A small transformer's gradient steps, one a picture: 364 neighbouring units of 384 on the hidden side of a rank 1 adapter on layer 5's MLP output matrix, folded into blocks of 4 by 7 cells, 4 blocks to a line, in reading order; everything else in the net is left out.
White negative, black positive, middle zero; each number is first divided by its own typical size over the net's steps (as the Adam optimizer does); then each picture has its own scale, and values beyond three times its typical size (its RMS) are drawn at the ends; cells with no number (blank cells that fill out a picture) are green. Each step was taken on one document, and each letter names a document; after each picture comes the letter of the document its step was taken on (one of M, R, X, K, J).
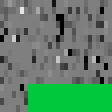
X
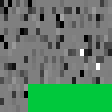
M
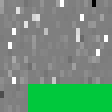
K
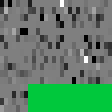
M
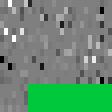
X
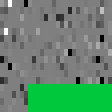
X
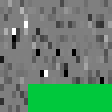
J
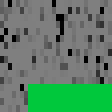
X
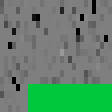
K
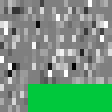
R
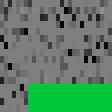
M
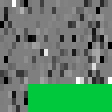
R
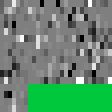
R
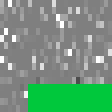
X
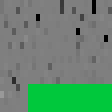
K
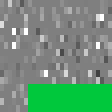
J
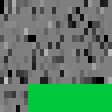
R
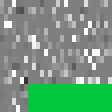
R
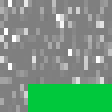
X
